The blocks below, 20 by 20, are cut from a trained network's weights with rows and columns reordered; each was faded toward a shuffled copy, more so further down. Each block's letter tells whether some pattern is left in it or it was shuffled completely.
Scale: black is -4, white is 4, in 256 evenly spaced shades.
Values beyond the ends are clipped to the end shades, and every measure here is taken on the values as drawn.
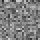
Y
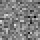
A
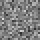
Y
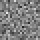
A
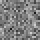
Y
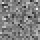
A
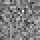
Y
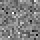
A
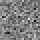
A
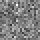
A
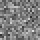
A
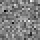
A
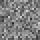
A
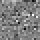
Y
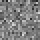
Y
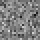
A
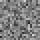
Y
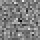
A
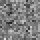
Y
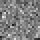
A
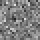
Y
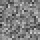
A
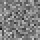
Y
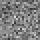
A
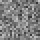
Y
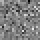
Y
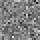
A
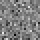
Y
